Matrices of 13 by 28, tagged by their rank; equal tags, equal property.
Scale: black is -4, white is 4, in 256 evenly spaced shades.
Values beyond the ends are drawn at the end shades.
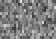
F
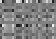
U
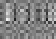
U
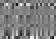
U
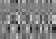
U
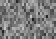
F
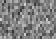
F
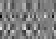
U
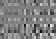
U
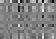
U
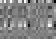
U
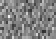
F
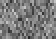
F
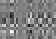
U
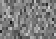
F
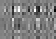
U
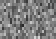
F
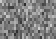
F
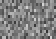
F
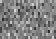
F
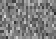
F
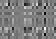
U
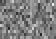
F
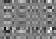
U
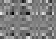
U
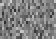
F
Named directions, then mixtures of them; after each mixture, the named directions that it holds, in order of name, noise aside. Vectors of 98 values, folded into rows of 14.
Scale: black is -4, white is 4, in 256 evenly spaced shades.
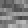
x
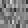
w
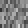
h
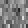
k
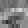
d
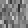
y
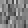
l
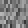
h, k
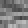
x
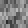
d, h, k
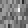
k, x, y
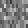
k, w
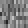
l, x, y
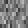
h, k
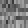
h, l, x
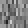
l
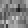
d, y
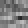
x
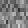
h, k, x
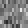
d, w, y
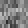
d, h, k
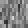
l, y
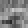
d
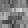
d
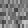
h, x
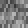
h, x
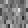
k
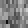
d, k, l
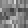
d, l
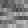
x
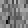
d, k, l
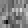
d, l, y
